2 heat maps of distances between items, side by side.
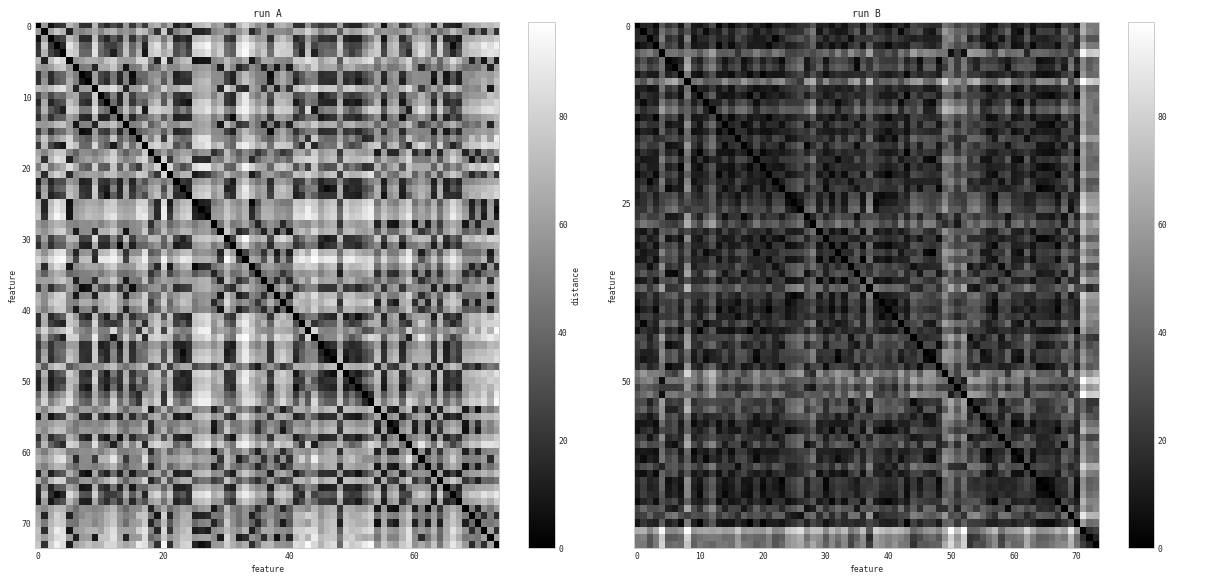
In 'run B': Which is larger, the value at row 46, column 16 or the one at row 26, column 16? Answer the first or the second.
the first
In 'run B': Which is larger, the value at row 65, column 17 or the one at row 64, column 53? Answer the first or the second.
the second
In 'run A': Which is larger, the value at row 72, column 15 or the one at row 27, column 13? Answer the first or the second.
the second
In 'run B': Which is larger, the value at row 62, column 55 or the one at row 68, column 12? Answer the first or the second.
the second
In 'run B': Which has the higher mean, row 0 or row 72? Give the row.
72
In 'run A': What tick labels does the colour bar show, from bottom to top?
0, 20, 40, 60, 80
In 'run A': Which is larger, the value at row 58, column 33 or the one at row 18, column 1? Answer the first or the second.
the first
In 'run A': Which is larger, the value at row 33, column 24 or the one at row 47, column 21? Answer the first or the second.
the first
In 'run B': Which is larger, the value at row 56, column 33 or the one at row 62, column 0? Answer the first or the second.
the second
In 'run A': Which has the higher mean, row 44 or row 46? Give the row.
44
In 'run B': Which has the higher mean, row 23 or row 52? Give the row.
52
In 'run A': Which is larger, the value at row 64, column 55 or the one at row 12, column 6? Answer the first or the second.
the second
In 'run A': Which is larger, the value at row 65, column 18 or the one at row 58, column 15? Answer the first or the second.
the first
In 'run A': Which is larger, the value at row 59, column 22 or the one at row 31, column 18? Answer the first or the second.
the second
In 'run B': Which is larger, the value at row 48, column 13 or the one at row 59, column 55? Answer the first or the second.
the second
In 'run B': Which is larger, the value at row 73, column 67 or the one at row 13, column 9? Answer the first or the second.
the first
